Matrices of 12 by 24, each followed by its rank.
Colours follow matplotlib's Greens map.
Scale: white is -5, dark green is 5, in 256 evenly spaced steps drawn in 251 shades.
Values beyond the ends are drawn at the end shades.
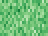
full rank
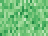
full rank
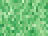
full rank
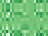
two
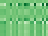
one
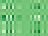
one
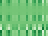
one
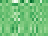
two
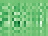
two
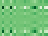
one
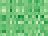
two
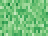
full rank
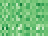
two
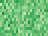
full rank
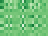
two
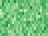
full rank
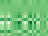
one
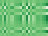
one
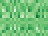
two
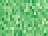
full rank
